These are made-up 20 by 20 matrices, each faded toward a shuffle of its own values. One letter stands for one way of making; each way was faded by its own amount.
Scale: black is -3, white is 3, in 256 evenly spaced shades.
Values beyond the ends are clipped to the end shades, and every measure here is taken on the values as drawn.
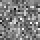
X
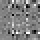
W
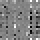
W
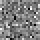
X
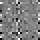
W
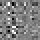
W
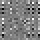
W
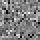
X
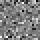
X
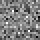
X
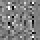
W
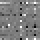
W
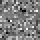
X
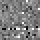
X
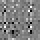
W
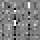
W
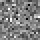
X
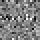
X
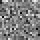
X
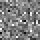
X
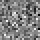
X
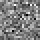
X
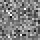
X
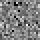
X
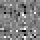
W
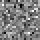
X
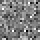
X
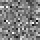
X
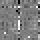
W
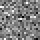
X
